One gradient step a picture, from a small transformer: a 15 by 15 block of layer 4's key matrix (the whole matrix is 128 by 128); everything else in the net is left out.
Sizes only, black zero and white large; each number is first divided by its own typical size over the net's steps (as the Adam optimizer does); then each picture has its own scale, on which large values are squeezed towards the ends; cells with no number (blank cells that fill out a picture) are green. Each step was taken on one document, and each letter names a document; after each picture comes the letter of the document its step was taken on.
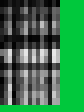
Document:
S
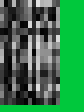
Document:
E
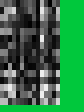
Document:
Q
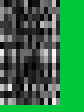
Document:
S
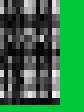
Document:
Q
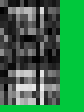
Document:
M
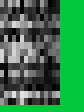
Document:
E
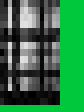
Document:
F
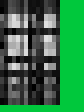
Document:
F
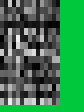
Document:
Q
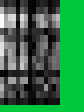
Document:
F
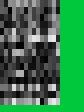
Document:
E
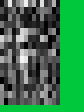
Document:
Q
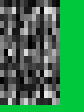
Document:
E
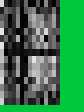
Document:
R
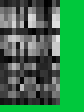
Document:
F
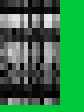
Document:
F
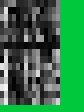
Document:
M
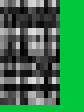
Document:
R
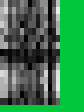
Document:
M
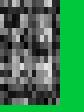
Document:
R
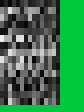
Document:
Q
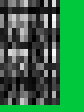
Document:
S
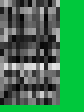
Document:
M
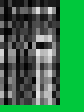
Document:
S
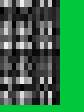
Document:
R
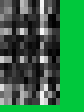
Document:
Q
